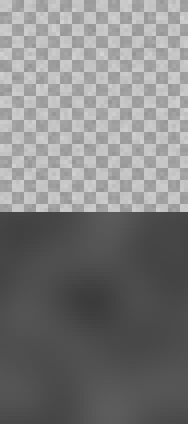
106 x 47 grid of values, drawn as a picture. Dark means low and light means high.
The table splits into 2 rows of 1 panel. Panel 1,1: high, checkered. Panel 2,1: low, smooth, faint in contrast.
